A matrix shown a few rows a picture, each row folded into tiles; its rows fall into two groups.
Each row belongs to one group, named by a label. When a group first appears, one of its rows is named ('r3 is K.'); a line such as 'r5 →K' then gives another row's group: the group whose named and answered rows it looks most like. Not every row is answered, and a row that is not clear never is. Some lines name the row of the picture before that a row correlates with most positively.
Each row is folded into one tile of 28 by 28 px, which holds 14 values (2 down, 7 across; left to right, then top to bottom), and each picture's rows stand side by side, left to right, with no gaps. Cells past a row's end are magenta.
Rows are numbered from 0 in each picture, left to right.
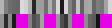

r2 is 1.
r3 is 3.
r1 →1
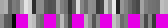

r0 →3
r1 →1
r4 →1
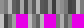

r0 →1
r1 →1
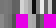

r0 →3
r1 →1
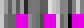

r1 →3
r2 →3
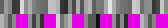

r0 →3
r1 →3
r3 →3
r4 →3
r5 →3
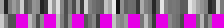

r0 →1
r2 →1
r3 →3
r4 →1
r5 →3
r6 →3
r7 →3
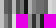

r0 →1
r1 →3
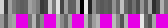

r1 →3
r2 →1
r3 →1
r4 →1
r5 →1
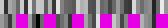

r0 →1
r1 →1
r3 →1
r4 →3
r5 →3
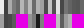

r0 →1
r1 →1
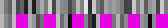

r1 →1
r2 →3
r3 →1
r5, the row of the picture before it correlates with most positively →1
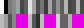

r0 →1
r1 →1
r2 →1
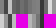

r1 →3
